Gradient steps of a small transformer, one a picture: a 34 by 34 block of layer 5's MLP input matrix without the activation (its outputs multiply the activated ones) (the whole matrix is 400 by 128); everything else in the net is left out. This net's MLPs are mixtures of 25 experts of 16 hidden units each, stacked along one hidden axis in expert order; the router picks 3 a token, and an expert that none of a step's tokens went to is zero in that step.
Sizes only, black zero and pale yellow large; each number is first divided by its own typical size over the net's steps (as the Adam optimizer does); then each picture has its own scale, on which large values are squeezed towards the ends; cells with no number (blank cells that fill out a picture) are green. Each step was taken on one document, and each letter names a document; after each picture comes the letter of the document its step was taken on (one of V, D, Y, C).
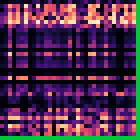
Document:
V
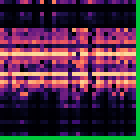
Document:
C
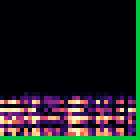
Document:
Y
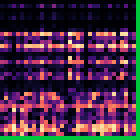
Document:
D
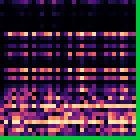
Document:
D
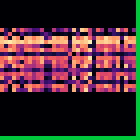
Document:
C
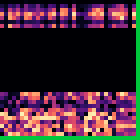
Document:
V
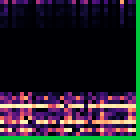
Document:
D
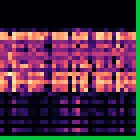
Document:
C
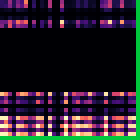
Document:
Y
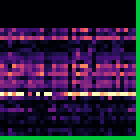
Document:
C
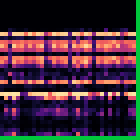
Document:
C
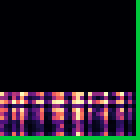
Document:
Y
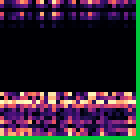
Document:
D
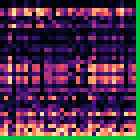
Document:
V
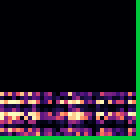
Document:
Y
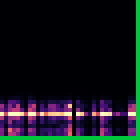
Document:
Y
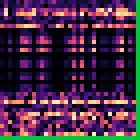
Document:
V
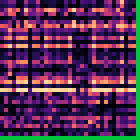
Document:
V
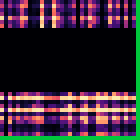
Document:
D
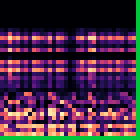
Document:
V
